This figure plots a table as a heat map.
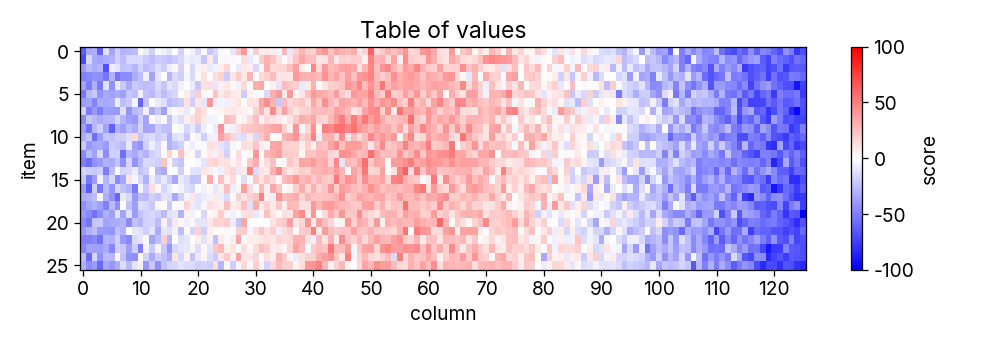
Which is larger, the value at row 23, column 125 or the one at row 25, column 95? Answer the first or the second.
the second
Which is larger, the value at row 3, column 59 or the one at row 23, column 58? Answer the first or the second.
the second
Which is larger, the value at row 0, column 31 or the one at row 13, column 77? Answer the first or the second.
the second
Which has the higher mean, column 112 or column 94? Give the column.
94
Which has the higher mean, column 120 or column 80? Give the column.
80
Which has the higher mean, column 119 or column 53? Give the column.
53
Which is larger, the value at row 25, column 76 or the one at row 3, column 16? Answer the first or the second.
the first
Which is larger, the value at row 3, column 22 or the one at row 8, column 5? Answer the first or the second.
the first
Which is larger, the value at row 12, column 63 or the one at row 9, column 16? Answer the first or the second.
the first
